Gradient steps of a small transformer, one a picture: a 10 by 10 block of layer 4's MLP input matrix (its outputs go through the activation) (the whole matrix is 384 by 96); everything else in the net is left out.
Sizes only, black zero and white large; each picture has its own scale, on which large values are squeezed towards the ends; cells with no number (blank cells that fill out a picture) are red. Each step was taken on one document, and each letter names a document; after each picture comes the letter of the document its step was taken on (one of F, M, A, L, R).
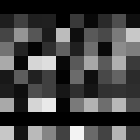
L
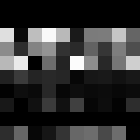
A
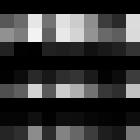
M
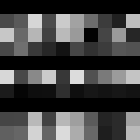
M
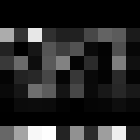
A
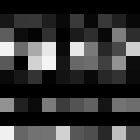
L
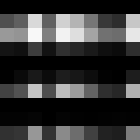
M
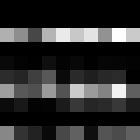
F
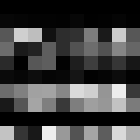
F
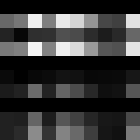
M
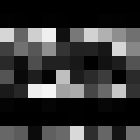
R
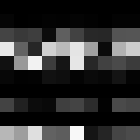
L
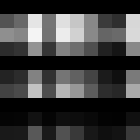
M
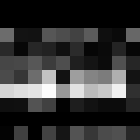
F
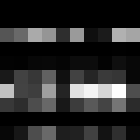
F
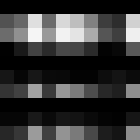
M
